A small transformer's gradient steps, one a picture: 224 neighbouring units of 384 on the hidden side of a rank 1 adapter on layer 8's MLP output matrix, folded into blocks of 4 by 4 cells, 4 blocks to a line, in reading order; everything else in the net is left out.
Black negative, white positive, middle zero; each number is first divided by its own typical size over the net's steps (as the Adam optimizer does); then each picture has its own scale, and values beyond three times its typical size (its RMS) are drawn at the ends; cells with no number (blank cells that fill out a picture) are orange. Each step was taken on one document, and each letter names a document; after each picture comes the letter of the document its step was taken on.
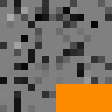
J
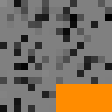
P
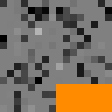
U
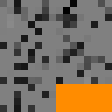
J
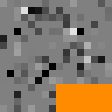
U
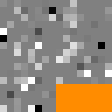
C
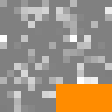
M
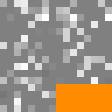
P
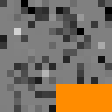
U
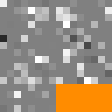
M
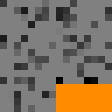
M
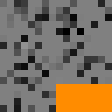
P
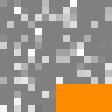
C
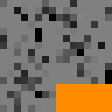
C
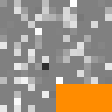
J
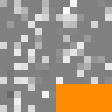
J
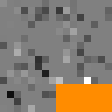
M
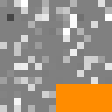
P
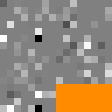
C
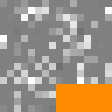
U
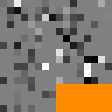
J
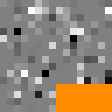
U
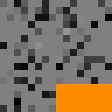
P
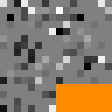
P
